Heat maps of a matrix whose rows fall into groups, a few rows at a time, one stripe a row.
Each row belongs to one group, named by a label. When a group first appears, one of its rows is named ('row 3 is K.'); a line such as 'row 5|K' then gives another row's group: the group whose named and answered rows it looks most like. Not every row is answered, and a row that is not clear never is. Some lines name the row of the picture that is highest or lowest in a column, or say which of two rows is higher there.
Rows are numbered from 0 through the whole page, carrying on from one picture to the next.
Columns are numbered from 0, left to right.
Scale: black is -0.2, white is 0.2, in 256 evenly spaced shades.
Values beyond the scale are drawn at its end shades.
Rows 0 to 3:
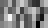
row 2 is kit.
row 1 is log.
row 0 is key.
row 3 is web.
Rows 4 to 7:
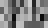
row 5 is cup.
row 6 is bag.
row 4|bag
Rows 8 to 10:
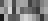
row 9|key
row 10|log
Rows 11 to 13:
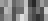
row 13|key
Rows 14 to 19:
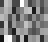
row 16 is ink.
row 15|bag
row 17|log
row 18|key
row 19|kit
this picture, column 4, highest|18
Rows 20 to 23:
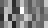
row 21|kit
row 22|log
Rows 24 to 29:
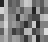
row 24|log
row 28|cup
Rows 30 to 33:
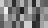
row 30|bag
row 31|cup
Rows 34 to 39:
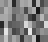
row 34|bag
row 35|web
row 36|key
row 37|log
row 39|web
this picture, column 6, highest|37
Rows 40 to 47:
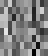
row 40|bag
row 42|bag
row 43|ink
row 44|log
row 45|bag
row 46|web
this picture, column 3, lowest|42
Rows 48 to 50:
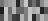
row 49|log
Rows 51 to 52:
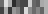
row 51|cup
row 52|log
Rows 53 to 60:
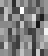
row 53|key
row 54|kit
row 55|log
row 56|web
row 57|ink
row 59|cup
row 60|bag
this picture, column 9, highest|60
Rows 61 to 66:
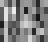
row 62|web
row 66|log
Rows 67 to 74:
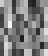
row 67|key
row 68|key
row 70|kit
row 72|cup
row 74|cup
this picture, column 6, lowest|70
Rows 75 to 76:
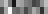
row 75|key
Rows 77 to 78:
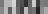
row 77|web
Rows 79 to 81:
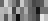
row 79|kit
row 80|key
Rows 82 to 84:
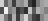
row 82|key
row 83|cup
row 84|ink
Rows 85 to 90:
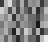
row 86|ink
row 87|key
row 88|web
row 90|ink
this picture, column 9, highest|89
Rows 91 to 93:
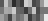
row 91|cup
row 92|web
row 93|ink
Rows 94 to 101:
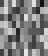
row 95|cup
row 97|bag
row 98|kit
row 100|ink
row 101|log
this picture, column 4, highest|97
